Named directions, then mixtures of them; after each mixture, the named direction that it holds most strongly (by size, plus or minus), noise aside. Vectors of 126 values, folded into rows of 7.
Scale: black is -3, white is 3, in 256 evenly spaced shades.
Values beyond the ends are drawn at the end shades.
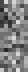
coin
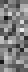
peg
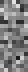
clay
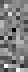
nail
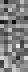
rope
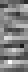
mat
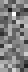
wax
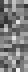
coin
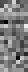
clay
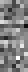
clay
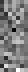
nail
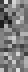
coin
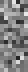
clay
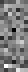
nail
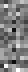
nail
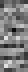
mat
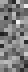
wax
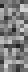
peg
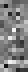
nail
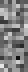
clay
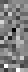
nail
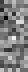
coin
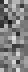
coin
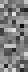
wax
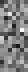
peg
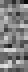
mat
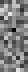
clay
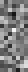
wax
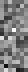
nail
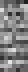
mat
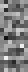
mat
